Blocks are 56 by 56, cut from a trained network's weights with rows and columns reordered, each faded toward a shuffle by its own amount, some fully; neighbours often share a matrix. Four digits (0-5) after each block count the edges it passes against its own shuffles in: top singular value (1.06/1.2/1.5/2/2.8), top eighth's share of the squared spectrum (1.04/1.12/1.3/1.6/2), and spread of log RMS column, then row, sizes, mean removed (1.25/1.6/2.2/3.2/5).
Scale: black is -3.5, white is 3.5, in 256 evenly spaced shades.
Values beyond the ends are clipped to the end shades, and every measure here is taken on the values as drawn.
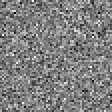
2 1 0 0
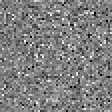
2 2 0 1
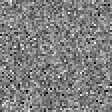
1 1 0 0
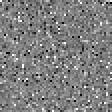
0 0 0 0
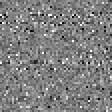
3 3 0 2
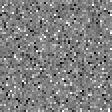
0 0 0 0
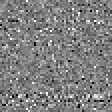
3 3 0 2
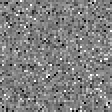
1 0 0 0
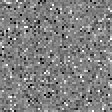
0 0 0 0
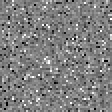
0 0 0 0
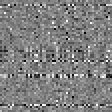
4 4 1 3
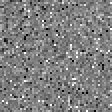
1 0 0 0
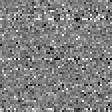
4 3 1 2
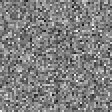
1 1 0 0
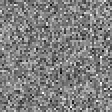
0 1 0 0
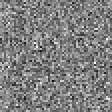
2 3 1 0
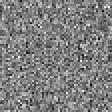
2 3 0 0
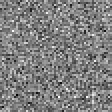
1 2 0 0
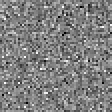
1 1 0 1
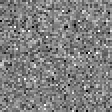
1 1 0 1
